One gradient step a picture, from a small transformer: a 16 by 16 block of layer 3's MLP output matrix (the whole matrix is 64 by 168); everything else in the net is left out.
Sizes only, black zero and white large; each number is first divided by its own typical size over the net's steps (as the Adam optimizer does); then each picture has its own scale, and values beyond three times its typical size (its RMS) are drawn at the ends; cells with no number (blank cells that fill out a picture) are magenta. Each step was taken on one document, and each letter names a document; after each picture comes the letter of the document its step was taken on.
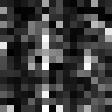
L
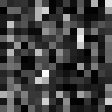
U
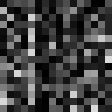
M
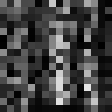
L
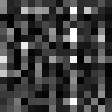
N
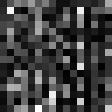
U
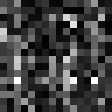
M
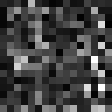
N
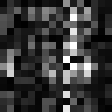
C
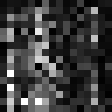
L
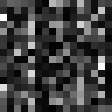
M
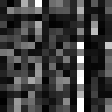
U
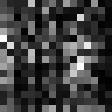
C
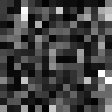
N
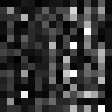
C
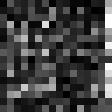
U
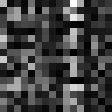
M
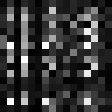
C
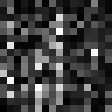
L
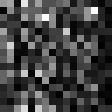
U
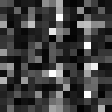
L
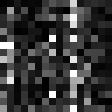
C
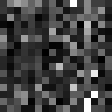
N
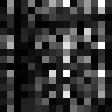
C
